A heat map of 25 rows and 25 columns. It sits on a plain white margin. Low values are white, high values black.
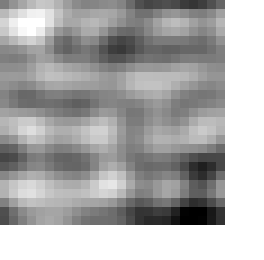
No lone cell stands out from its neighbours. The ninth with the lowest average is the top left. Stripes running across repeat 4 times from top to bottom. The bottom right is the ninth with the highest average.
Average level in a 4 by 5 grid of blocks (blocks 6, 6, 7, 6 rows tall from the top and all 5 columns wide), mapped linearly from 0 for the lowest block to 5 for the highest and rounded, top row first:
02333
22222
22222
11245
